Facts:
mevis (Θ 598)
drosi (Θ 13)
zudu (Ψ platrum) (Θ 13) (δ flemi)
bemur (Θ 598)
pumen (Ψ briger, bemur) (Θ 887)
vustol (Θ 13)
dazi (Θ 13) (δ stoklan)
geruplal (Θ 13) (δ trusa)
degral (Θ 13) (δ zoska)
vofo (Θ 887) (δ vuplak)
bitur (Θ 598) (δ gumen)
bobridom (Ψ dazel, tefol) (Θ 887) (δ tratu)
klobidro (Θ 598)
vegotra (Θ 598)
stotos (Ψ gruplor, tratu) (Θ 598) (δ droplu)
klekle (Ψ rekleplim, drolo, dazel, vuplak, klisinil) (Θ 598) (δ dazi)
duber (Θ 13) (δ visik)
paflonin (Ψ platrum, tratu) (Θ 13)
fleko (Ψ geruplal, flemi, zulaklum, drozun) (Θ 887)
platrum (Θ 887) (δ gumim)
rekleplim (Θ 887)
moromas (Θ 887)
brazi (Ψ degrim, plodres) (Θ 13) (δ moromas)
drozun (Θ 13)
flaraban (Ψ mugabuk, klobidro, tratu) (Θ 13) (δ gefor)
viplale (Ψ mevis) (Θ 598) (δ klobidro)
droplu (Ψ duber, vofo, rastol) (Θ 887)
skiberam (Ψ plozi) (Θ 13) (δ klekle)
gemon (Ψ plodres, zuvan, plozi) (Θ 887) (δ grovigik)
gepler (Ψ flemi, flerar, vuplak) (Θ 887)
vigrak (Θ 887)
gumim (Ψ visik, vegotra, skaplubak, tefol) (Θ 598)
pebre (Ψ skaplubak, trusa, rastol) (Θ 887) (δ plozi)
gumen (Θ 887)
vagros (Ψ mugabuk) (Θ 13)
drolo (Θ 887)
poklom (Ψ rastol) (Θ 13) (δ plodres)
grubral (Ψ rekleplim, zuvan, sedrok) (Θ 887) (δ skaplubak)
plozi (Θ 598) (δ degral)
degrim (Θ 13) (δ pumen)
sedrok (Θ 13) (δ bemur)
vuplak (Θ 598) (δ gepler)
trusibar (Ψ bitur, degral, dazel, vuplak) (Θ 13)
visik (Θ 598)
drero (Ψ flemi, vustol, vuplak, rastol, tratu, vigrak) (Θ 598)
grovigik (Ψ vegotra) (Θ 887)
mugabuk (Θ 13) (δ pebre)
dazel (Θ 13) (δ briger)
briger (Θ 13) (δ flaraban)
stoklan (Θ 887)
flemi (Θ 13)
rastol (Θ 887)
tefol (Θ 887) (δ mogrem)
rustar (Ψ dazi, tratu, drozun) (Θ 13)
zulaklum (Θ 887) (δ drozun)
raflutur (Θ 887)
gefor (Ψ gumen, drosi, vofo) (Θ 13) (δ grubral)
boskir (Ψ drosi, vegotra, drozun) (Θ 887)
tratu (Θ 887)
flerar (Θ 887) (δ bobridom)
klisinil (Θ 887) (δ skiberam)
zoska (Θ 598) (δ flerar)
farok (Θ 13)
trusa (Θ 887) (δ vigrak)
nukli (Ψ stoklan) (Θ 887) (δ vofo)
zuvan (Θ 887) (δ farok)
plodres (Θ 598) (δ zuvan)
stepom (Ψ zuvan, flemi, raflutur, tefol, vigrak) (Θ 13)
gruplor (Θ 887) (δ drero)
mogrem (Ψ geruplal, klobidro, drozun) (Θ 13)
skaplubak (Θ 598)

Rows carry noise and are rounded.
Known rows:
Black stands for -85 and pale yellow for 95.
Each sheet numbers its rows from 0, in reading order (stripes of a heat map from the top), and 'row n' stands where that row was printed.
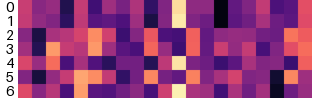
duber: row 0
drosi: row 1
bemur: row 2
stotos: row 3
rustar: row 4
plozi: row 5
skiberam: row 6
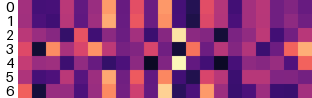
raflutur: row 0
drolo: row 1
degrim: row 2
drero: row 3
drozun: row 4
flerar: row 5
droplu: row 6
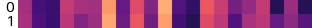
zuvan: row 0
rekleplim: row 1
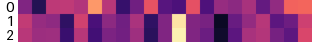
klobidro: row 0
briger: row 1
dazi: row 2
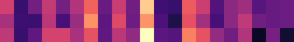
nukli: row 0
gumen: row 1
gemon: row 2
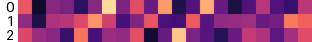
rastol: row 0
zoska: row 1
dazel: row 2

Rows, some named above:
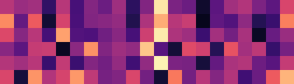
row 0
dazi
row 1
poklom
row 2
skiberam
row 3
tratu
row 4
mugabuk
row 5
drero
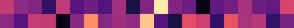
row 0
drosi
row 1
tratu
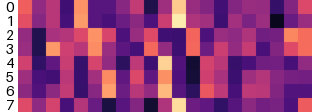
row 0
stepom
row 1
skiberam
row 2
bitur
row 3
stotos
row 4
boskir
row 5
zulaklum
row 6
platrum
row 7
mogrem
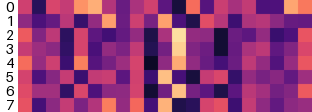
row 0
klekle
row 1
gruplor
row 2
gefor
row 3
degral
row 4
trusibar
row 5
fleko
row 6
flemi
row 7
gepler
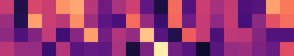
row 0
klekle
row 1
stotos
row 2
platrum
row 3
geruplal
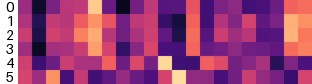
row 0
vegotra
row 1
vuplak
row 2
klekle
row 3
skaplubak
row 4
grubral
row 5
paflonin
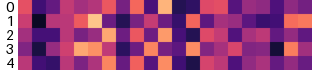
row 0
bobridom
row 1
gumim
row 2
rekleplim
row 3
plozi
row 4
tefol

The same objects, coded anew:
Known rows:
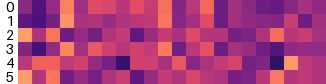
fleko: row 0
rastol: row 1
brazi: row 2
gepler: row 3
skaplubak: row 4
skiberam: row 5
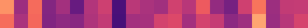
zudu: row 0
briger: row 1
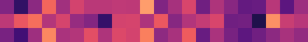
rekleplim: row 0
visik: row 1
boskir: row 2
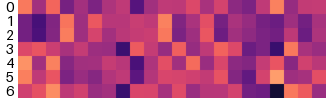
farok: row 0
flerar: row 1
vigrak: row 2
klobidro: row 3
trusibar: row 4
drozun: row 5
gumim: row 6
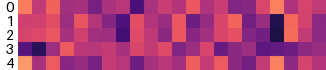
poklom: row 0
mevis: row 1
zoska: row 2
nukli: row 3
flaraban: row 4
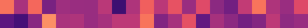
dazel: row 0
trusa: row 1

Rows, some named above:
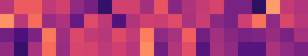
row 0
skaplubak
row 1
gefor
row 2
zulaklum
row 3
grubral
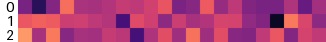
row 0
platrum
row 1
drero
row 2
trusibar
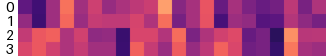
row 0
tefol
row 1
gemon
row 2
vegotra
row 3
klobidro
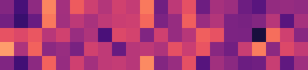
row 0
gepler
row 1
tratu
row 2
stotos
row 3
rustar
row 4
zuvan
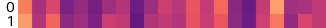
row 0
mugabuk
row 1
rustar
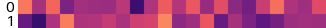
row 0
dazel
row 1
grovigik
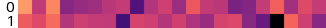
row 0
stepom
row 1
klekle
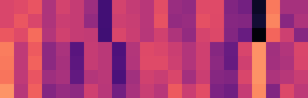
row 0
bitur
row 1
vuplak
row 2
klekle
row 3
drosi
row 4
drosi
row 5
duber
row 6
mogrem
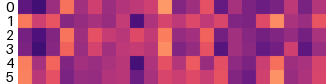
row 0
tefol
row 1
flemi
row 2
zulaklum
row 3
zuvan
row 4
degral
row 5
geruplal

